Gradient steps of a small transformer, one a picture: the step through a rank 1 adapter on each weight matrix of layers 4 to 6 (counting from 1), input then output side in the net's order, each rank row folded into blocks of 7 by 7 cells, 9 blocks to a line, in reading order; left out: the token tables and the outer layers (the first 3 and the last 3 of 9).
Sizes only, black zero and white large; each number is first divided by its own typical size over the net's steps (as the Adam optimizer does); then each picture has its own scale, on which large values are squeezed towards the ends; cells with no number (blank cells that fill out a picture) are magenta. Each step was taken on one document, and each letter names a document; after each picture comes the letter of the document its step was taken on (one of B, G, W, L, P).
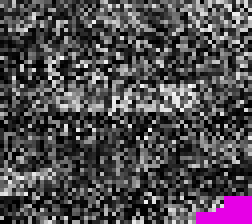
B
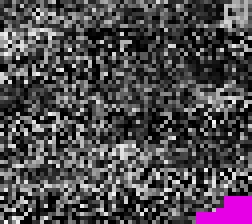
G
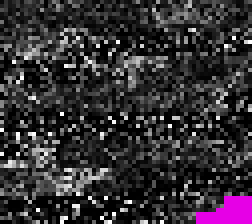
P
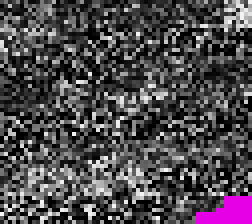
G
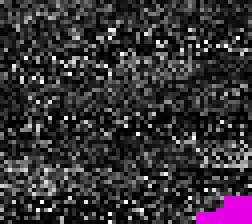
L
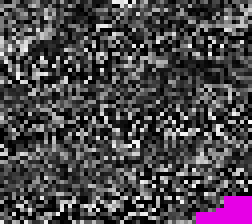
G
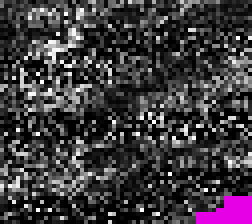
L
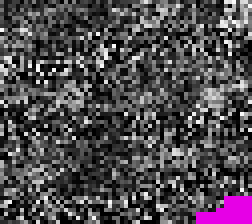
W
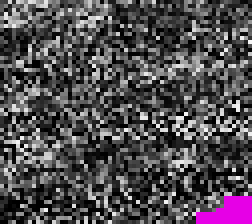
B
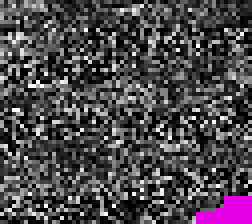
G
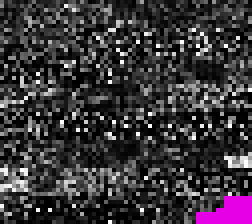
L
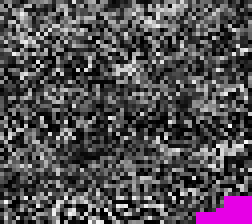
W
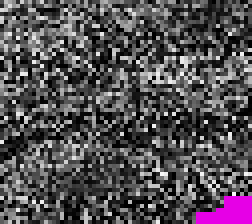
G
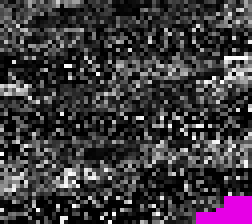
P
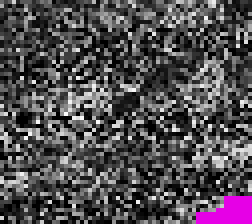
B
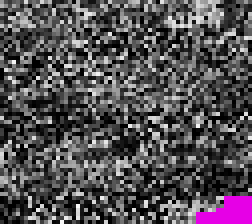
B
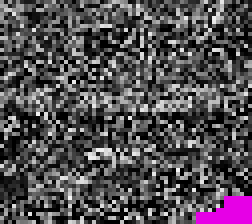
G
